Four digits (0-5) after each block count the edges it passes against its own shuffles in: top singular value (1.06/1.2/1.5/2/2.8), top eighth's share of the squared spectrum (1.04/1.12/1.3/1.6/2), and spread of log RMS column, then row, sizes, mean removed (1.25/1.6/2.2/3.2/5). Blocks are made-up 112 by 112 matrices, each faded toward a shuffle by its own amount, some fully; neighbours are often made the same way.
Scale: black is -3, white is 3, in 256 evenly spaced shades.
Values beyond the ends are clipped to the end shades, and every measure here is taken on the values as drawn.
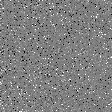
2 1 0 0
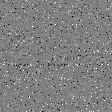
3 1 0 1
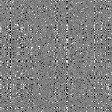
5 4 3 3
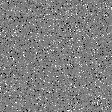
2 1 0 0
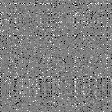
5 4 3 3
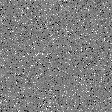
2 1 0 0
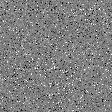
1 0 0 0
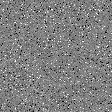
0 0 0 0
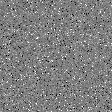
0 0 0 0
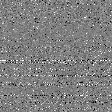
2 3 0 3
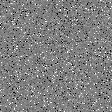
2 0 0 0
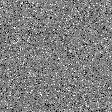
2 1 0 0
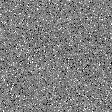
0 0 0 0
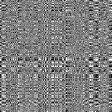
5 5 4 4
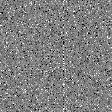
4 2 1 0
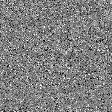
0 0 0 2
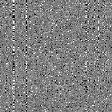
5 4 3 2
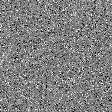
2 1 0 0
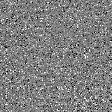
4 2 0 1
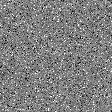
0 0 0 0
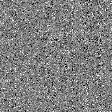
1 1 2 0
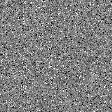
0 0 1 0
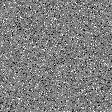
0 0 0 0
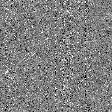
1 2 3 0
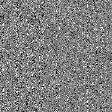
1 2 3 0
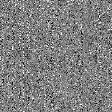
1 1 3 0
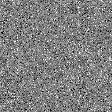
0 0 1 0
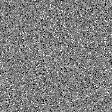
1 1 2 0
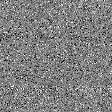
1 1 0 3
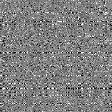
4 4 2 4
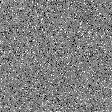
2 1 0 0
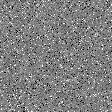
1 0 0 0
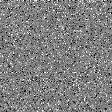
3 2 0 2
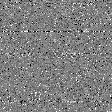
3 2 0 2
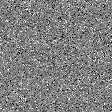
1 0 0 0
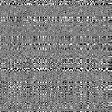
5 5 3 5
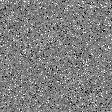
1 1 0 0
